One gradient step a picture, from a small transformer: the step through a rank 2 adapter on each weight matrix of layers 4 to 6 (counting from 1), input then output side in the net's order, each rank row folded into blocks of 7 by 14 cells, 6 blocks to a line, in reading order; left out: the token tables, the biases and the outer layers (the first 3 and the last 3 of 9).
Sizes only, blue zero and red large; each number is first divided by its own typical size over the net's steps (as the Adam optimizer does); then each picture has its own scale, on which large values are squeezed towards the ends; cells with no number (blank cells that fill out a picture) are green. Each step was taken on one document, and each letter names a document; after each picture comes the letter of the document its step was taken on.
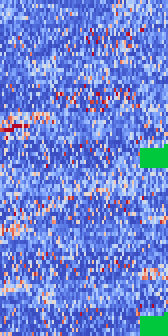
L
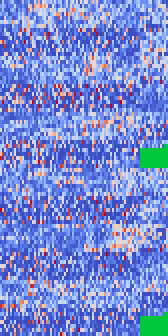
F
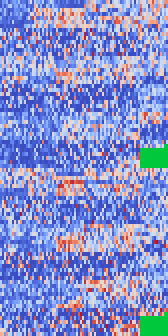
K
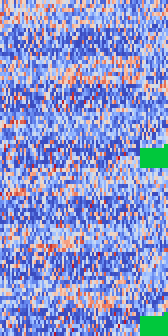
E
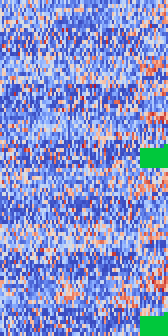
E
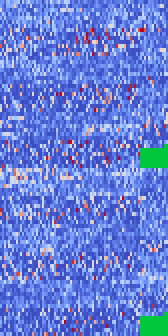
L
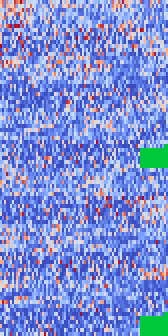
L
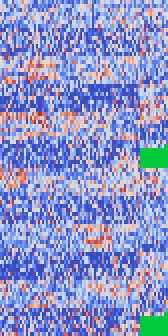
K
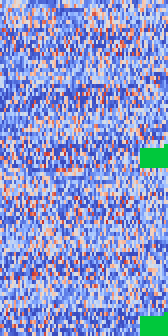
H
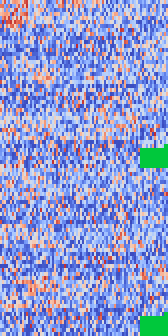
H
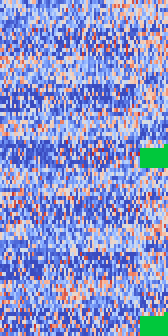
K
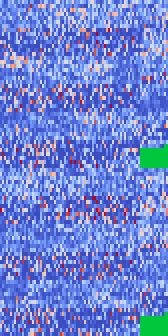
F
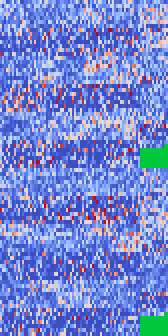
F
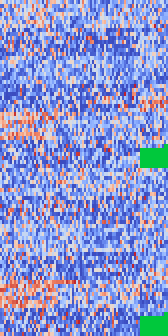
H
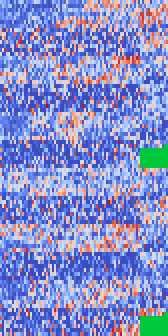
K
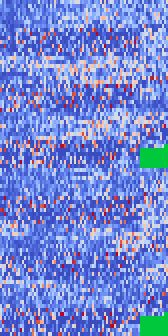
F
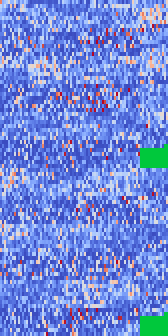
L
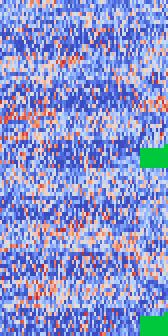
H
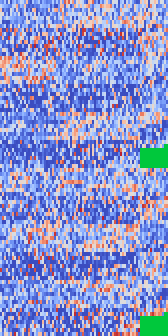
K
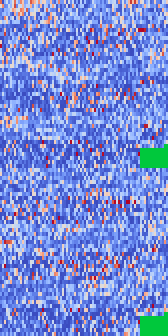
L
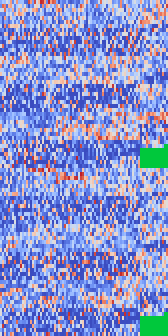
E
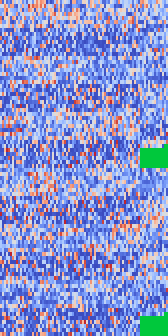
H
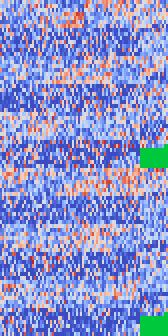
E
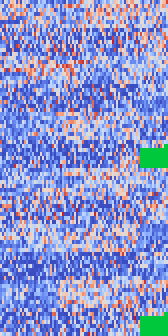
K
